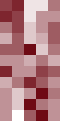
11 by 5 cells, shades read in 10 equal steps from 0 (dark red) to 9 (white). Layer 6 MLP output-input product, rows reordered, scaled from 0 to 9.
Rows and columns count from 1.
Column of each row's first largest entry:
3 3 3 3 4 3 2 1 2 2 2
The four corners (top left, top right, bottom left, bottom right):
2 4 5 5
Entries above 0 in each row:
5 5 5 5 4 5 5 5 4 4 4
